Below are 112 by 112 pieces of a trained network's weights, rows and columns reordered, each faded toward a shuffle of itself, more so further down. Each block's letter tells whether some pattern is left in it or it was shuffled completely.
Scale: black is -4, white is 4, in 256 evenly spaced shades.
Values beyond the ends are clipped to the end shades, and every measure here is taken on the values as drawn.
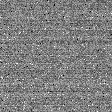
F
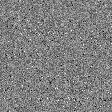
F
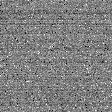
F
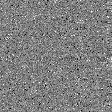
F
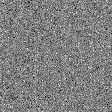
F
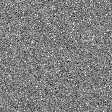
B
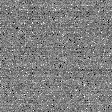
F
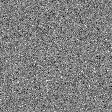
B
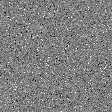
B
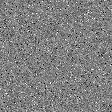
B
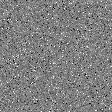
B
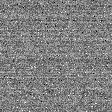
F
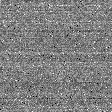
F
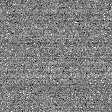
F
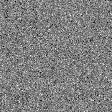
F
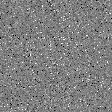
F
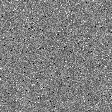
B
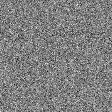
F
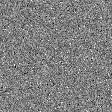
B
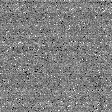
F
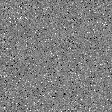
F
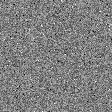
F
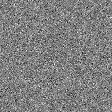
F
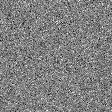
B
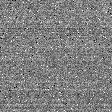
F
